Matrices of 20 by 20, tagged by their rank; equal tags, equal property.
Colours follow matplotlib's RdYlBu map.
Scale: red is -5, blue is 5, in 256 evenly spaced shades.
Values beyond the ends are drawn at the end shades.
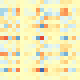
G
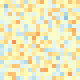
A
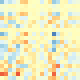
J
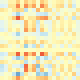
G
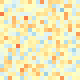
A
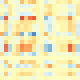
G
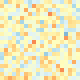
A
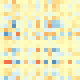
G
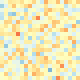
A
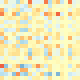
J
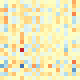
J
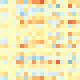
J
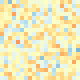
A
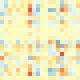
J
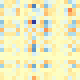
G
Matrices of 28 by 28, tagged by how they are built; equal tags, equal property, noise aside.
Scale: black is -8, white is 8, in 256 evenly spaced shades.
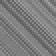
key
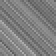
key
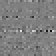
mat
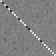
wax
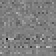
mat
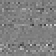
mat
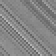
key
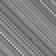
key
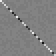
wax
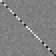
wax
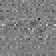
mat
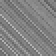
key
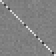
wax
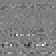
mat
